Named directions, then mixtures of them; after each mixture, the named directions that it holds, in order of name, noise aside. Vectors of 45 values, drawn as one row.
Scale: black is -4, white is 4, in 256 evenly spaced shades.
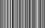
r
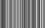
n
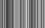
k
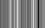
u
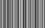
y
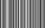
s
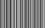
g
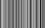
n, s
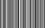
s, y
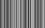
g, u, y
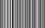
r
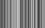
g, n, u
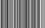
n, s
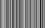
g, n, r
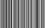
r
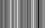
u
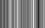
u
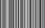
s
